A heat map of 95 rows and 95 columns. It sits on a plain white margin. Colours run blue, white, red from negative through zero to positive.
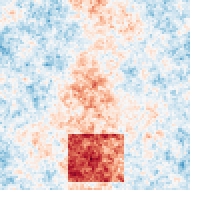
The bottom middle is the ninth with the highest average. The top left is the ninth with the lowest average. There are no regular stripes. The values are skewed, with a long tail toward high values. An odd patch, higher than its surroundings, sits in the bottom middle.
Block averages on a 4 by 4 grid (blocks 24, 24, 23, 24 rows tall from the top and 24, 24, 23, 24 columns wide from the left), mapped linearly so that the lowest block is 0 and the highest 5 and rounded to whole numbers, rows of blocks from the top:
0130 | 0220 | 1431 | 1540
